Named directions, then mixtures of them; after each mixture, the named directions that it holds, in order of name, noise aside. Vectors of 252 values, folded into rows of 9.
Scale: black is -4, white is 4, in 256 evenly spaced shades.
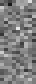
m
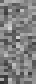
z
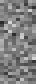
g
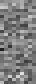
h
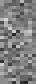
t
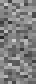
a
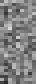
z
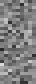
g, t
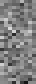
t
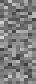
a, h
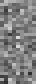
z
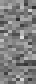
g, h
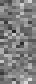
m, t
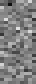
m, t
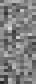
z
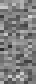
h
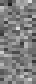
m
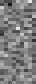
m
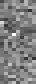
g, t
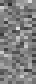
m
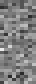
h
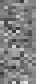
a, t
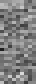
h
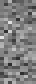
a, g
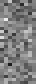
a, t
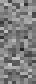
a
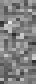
g, z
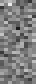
m
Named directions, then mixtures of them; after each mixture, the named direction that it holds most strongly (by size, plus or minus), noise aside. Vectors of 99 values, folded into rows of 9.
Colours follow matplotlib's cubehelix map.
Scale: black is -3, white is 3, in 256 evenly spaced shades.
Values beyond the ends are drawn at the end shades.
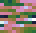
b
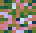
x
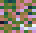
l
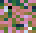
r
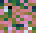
r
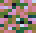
x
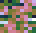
b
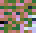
l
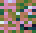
l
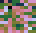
r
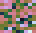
x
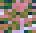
l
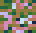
x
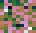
r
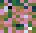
r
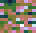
l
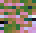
b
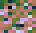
r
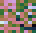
l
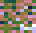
l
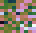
l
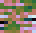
b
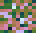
x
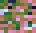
l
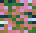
b
